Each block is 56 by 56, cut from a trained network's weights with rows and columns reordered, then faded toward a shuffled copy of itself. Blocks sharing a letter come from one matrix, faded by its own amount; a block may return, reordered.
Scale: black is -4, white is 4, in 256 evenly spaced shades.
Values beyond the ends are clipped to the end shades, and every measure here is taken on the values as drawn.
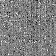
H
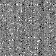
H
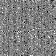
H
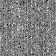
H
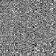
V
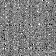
H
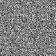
V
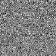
V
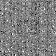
H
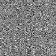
V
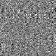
V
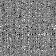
H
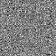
V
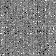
H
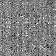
H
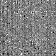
H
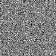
V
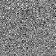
V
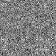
V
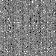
H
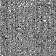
H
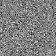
V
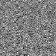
V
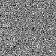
V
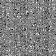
H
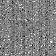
H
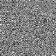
V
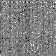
H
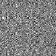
V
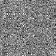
V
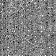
H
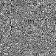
V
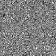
V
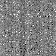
H
